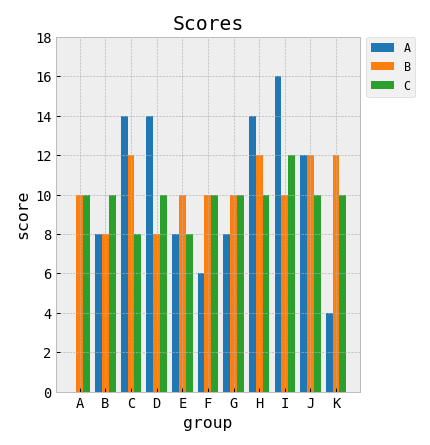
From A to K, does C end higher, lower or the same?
the same
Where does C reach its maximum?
I
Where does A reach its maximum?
I
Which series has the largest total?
B
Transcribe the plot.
Title: Scores
x-axis: group, ticks A B C D E F G H I J K
y-axis: score, ticks 0 2 4 6 8 10 12 14 16 18
Legend: A, B, C
Values:
A: 0 8 14 14 8 6 8 14 16 12 4
B: 10 8 12 8 10 10 10 12 10 12 12
C: 10 10 8 10 8 10 10 10 12 10 10
